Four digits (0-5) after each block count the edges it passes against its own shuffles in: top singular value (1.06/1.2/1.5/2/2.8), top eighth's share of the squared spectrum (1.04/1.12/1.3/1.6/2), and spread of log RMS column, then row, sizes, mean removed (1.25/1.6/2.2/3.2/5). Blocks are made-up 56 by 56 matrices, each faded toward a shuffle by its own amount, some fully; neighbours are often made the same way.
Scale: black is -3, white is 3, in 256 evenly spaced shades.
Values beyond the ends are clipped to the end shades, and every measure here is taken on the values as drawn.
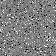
1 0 0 0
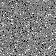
2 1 0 0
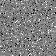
2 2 0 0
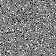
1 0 0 0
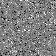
2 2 0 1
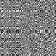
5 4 3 3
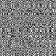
4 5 3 3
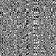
4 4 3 2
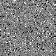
3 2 1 1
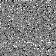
2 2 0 1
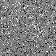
2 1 0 0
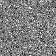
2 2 1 0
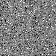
0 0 0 0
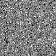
2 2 1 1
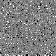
3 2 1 1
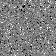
2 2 0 0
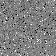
0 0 0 0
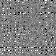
2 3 2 3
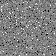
0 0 0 0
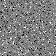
0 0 0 0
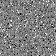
0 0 0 0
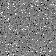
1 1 0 0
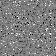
2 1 0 1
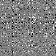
2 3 2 3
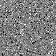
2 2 1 0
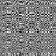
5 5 3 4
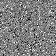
1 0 0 0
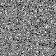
2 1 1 0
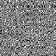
4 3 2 2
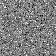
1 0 0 0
